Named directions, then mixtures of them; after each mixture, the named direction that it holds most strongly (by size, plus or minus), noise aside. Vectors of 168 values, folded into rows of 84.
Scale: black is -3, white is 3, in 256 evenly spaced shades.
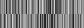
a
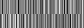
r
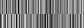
a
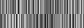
a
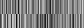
a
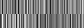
r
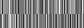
r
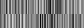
a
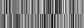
a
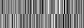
r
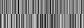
a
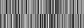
a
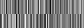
a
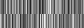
a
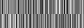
r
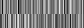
r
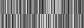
a
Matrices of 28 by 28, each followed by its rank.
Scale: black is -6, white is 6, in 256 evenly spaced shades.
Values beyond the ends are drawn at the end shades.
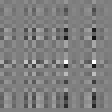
one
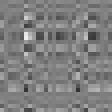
two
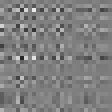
two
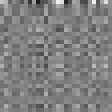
two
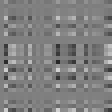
one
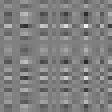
one
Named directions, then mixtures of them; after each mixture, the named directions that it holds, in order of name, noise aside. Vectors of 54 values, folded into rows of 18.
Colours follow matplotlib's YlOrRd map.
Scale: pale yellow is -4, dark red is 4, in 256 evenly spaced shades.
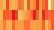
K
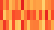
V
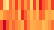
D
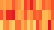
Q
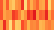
K, V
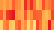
Q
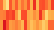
D, Q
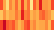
D, Q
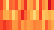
D, K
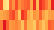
D, Q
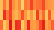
V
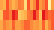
K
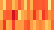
D, K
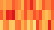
Q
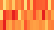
D, K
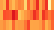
K
